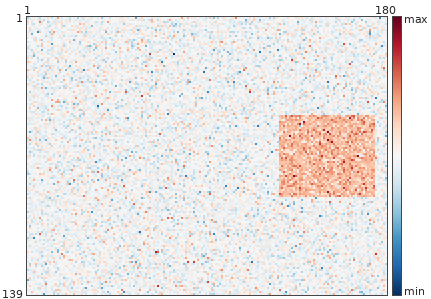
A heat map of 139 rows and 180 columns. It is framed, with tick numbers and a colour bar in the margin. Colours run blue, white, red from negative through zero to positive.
Odd patch: higher, in the middle right. Stripes: none. Ninth with the highest average: middle right.
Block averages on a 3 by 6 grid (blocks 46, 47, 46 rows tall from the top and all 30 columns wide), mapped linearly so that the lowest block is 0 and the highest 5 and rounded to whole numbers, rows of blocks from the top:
000000
000055
000000
